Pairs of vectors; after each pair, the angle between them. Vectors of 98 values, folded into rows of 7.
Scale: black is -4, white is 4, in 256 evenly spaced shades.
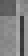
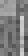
nearly opposite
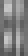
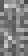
partly aligned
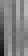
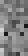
partly opposed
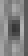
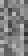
partly aligned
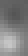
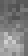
nearly parallel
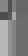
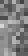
partly aligned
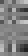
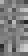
nearly opposite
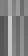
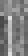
nearly parallel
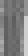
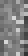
partly opposed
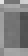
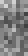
partly aligned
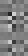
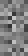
nearly opposite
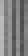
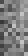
partly opposed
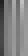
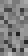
orthogonal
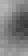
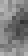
nearly parallel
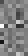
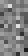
partly opposed
